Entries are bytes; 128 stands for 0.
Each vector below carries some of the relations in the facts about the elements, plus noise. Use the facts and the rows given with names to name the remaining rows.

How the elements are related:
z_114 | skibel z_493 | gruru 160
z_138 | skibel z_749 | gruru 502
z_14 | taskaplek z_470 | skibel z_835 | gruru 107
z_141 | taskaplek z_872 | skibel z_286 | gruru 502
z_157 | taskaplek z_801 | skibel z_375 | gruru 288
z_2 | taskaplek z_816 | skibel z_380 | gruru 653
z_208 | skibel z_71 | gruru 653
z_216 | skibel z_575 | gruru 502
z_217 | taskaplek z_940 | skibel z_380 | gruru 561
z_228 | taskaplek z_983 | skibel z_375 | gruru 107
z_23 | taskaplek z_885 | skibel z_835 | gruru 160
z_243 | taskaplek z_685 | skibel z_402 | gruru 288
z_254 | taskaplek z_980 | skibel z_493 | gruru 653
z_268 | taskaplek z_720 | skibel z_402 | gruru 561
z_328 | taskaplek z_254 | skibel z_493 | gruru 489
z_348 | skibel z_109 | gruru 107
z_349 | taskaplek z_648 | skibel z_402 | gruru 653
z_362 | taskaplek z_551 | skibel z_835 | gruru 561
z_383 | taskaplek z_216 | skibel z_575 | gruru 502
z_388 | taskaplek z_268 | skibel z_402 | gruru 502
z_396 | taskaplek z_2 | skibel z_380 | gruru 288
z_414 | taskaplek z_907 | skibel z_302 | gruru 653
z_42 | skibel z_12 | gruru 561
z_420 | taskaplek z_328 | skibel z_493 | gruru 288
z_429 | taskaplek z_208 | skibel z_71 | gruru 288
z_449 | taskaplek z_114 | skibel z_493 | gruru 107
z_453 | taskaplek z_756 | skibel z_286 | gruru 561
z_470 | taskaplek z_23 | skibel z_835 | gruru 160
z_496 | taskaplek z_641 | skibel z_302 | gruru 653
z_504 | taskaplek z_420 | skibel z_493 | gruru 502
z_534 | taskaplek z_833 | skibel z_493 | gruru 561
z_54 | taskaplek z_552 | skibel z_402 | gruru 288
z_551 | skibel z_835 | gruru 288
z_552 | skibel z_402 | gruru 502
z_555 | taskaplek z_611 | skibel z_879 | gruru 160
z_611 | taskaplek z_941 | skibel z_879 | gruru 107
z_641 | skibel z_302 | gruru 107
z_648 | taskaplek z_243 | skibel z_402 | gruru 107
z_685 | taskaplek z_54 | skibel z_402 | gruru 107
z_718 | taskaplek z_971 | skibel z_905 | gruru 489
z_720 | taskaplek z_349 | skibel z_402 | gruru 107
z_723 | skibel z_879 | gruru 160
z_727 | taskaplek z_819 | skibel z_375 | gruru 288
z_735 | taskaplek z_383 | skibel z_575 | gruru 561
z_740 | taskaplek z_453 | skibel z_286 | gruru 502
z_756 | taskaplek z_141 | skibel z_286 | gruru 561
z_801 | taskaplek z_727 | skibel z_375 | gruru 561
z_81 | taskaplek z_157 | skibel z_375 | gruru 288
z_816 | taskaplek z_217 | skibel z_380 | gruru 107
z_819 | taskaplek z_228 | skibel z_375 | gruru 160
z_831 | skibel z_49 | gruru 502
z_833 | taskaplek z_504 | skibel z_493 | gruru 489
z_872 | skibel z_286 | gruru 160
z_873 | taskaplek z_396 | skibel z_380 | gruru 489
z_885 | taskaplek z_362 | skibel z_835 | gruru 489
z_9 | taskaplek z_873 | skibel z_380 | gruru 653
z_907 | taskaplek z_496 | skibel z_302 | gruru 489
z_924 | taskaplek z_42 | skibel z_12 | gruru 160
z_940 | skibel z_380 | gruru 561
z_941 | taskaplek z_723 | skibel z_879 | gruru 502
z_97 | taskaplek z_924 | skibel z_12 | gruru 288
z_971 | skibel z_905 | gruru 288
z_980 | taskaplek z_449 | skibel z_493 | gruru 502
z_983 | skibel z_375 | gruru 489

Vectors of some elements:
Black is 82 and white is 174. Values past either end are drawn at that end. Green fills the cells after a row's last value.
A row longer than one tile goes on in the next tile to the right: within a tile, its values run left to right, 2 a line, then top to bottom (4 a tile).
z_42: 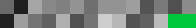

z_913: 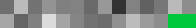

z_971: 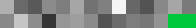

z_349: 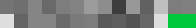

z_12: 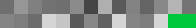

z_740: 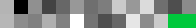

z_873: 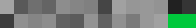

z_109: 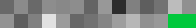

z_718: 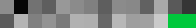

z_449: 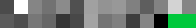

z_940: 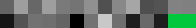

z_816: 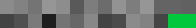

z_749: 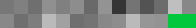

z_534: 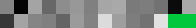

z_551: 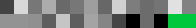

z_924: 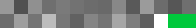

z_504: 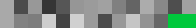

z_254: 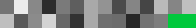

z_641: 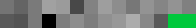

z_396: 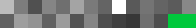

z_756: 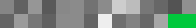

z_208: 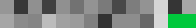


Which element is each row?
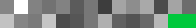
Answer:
z_872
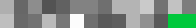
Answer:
z_141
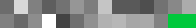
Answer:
z_493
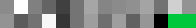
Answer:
z_980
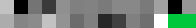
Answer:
z_9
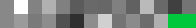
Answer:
z_723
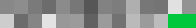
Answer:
z_286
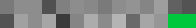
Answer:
z_833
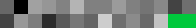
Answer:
z_268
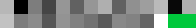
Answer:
z_414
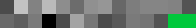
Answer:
z_648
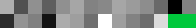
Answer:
z_735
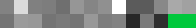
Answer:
z_420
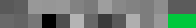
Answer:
z_720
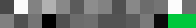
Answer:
z_685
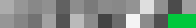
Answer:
z_941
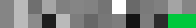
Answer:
z_727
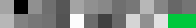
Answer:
z_388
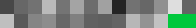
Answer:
z_402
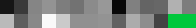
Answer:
z_835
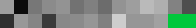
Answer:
z_907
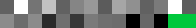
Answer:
z_54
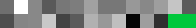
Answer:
z_328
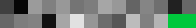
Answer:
z_14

